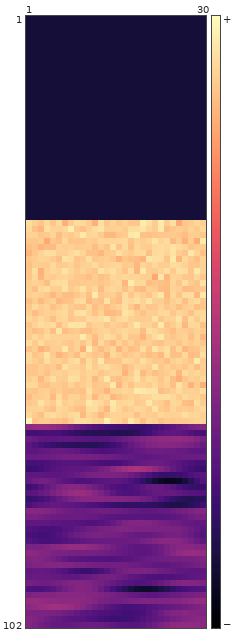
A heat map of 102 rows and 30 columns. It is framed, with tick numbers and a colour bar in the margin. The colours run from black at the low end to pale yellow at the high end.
The table splits into 3 rows of 1 panel. Panel 1,1: very low, flat. Panel 2,1: very high, fine-grained, faint in contrast. Panel 3,1: low, streaked across.
